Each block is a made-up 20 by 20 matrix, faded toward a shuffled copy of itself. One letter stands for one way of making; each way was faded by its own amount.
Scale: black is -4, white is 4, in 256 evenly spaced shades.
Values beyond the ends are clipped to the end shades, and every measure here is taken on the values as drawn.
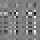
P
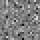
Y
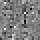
Y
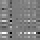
P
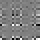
P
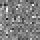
Y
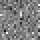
Y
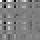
P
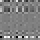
P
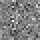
Y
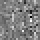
Y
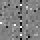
Y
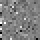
Y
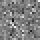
Y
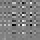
P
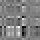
P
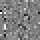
Y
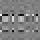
P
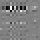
P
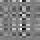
P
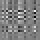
P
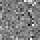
Y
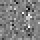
Y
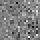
Y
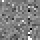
Y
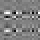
P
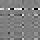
P
